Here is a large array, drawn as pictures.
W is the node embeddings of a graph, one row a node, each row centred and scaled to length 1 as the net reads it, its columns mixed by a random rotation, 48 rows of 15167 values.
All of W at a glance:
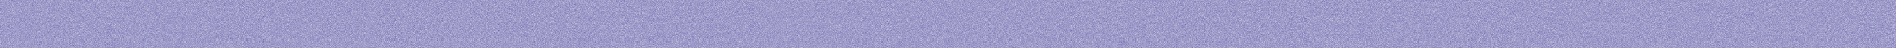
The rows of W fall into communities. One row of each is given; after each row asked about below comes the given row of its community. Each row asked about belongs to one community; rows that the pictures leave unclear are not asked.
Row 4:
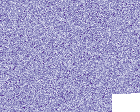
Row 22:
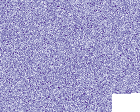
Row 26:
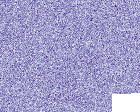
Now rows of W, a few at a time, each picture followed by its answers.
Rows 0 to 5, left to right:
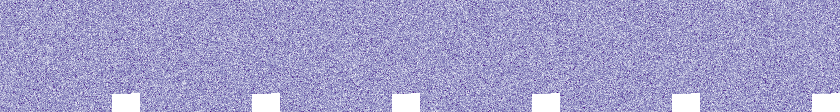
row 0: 22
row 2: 26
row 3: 22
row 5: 22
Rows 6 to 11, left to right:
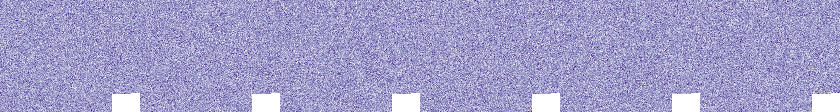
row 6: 4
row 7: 22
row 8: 26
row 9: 4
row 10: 26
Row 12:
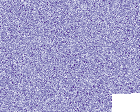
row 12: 22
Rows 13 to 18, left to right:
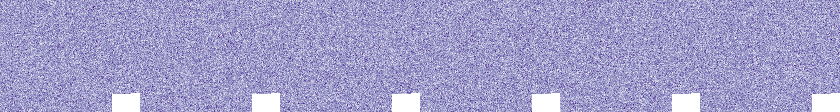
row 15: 22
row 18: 4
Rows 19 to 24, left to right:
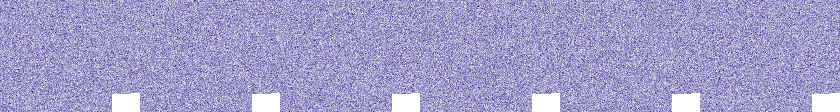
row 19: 26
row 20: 4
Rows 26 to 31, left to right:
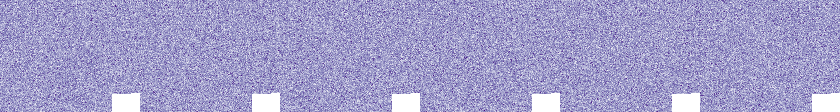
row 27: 26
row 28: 4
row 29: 26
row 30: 22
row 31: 4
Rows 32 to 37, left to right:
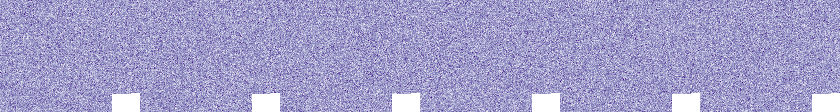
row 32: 4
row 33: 4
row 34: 26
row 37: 26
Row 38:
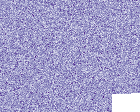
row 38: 4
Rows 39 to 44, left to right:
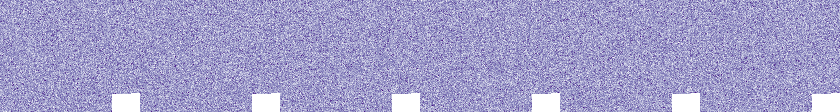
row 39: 4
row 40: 4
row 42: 22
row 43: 4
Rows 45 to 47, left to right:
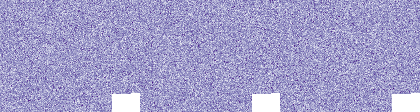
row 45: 22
